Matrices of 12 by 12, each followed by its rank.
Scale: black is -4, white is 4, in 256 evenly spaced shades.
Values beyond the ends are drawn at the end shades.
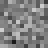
full rank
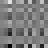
one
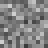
full rank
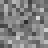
full rank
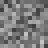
full rank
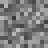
full rank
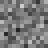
full rank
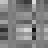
one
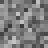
full rank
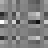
one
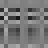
one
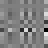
one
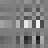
one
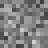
full rank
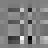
one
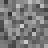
full rank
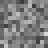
full rank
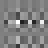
one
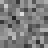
full rank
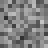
full rank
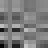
one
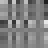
one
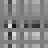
one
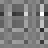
one
